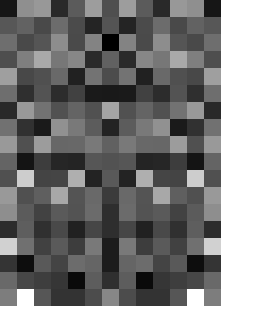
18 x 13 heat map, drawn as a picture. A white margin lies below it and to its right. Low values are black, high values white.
No row or column stands out. No overall slope runs across the table. The left and right halves mirror each other.
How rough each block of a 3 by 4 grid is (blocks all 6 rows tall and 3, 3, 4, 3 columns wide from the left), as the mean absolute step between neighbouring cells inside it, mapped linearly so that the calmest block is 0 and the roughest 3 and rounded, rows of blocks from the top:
1221 / 3113 / 2002
